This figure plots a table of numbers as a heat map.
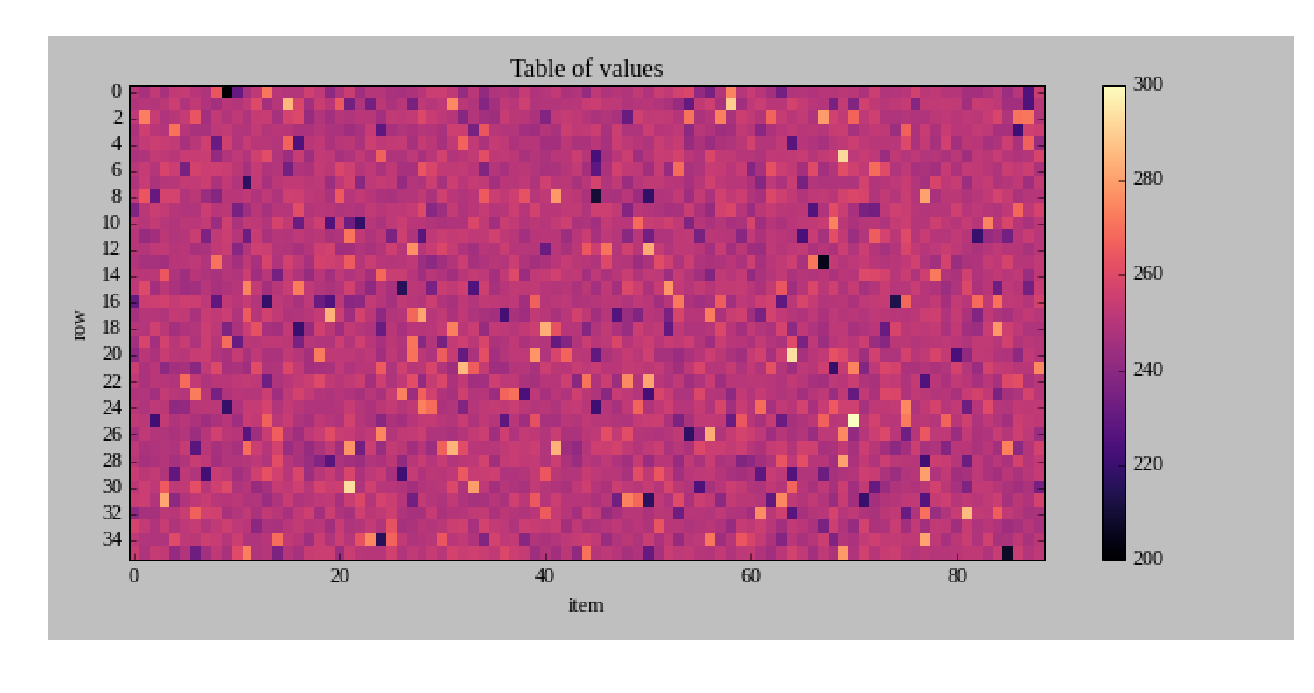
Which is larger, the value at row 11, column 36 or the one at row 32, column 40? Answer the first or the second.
the second
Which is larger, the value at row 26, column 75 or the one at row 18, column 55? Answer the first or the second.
the second
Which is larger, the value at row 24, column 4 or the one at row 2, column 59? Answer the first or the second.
the second
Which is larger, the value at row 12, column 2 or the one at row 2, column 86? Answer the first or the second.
the second
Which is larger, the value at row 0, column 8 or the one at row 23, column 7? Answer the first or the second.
the first
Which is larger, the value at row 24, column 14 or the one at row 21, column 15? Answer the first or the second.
the second
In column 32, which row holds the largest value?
21
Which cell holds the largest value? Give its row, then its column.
25, 70
